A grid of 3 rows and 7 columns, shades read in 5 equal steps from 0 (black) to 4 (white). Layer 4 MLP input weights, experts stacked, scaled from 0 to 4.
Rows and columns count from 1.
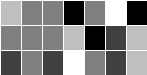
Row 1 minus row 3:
2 0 1 -4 0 3 -3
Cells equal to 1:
4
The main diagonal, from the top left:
3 2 1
